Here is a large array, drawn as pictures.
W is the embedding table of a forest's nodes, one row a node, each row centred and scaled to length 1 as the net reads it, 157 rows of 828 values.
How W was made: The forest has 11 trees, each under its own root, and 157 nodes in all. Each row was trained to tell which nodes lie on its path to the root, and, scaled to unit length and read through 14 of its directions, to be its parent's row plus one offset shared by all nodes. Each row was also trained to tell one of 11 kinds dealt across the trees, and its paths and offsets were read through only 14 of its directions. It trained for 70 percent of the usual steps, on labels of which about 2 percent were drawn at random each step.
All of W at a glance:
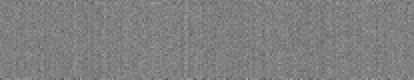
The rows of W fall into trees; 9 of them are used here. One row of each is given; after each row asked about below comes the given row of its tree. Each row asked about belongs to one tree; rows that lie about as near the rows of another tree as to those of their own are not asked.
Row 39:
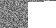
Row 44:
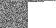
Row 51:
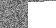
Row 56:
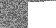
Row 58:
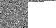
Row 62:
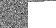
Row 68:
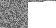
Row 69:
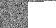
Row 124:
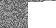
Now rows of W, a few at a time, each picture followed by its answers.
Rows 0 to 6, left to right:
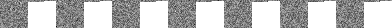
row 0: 56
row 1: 69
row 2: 44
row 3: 69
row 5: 51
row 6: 51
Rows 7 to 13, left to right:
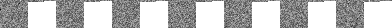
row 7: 51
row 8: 56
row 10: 51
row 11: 44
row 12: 39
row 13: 56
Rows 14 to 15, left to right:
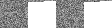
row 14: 39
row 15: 44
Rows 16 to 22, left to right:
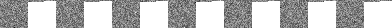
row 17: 69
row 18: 51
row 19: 56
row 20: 62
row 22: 124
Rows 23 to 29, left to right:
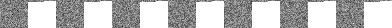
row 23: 51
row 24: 69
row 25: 58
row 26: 68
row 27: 69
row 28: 44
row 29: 51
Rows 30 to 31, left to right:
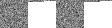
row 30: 62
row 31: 58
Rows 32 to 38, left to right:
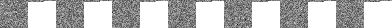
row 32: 124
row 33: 51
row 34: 56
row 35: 124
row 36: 69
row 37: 58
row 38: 124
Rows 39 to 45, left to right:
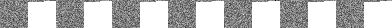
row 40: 39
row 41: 39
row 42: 56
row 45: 44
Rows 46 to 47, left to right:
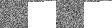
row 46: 56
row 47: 58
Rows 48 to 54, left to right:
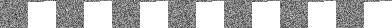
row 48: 69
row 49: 56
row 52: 51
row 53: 58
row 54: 56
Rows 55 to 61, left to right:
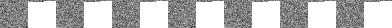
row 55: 58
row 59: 56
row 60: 51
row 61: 69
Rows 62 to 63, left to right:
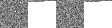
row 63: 69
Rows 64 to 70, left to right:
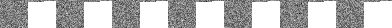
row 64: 62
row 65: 58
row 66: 51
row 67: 69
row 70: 124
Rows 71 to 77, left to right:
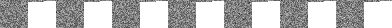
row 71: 68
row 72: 56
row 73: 62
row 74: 51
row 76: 124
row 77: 44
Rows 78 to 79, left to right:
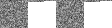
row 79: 62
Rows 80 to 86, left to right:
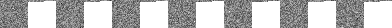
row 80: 39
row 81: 58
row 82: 44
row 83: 56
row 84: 51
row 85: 68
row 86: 56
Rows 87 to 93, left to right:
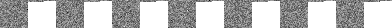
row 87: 69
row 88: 62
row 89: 58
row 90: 44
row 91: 124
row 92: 39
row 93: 51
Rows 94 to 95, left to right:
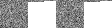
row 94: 124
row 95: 58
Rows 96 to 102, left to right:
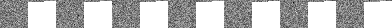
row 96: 44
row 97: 62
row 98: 44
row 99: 44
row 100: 51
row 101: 58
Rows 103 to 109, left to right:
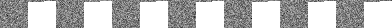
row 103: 69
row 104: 39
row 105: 39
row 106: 51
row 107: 62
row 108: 62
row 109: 69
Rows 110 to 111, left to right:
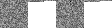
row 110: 62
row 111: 62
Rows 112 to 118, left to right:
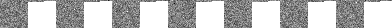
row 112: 56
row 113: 58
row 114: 58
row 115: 62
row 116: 39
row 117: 58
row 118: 58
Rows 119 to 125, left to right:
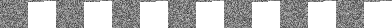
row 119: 62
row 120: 62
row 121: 62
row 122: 44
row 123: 56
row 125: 62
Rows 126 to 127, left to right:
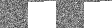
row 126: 56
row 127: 58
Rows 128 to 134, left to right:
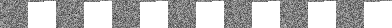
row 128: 62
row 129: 44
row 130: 39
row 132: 69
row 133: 62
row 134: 56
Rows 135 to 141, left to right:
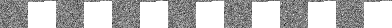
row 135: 58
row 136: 62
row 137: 58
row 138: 44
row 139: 69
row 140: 69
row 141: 39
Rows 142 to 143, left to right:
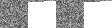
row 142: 56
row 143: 44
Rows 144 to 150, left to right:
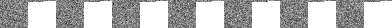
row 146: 51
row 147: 56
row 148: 58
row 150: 58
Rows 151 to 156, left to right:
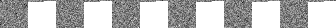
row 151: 69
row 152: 39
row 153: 62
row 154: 69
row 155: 56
